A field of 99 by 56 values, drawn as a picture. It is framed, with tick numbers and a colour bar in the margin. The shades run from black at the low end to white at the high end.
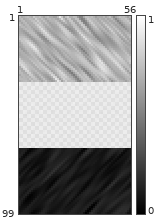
The table splits into 3 rows of 1 panel. Panel 1,1: high, slanting down to the right. Panel 2,1: very high, checkered, faint in contrast. Panel 3,1: very low, slanting up to the right, faint in contrast.
